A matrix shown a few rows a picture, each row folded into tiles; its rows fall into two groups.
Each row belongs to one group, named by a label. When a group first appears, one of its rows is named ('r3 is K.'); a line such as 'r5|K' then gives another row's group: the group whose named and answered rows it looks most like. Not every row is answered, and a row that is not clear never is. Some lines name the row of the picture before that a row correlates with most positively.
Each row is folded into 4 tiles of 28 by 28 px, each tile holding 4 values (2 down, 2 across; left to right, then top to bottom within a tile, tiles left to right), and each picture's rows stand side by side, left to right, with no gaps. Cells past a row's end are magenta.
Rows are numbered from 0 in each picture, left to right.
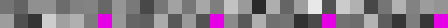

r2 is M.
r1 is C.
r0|C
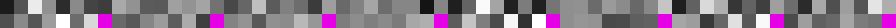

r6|C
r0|C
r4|C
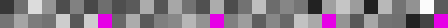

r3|M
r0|C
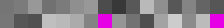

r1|C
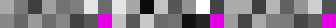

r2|M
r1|M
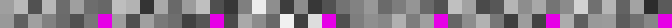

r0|M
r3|C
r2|C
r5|M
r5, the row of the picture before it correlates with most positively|2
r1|M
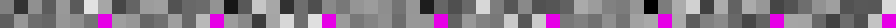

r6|M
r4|C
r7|C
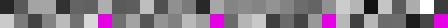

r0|C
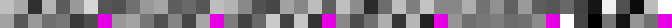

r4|M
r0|M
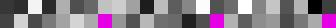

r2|M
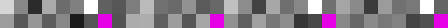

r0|M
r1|C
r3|M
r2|M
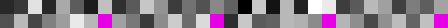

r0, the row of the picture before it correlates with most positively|1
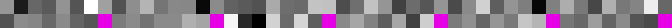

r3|C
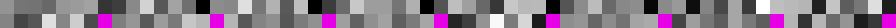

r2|M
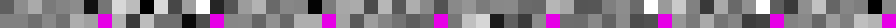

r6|M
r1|M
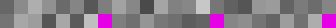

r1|M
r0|C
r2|C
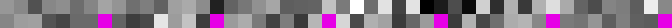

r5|M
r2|C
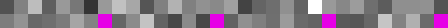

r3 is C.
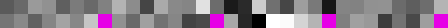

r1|M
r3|C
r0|C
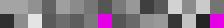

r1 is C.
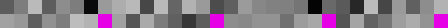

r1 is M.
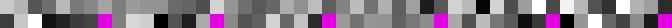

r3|M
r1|C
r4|M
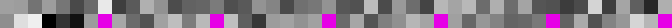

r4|M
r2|C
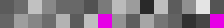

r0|C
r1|M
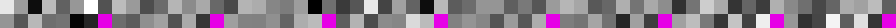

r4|C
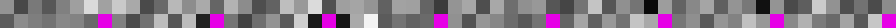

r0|M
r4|M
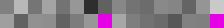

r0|M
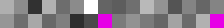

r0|M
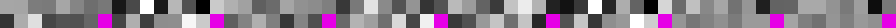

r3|C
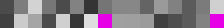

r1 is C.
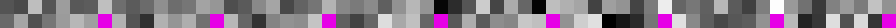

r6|C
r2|C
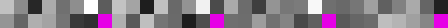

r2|M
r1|M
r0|M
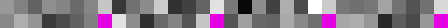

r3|C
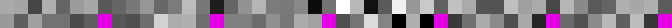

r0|M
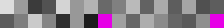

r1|M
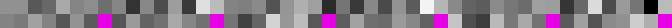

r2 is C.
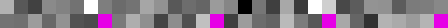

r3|C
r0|M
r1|C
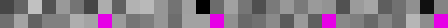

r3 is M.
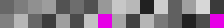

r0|C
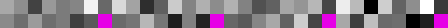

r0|M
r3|M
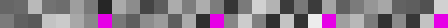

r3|C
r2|C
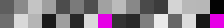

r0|C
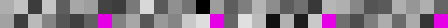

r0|M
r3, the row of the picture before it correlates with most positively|1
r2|C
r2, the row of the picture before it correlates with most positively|0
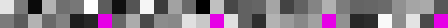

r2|C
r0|M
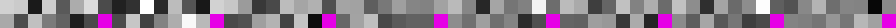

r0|M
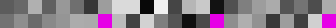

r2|C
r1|M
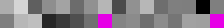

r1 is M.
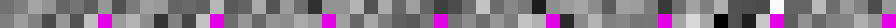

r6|C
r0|C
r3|M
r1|C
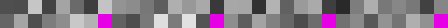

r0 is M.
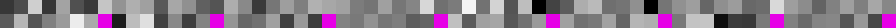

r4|M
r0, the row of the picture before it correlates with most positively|0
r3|M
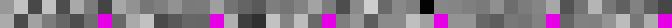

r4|C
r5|C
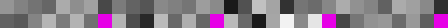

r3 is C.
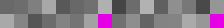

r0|C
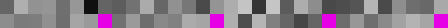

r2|M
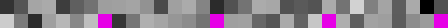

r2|C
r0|C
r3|M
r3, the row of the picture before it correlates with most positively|0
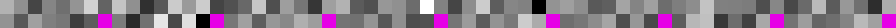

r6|C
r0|M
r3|M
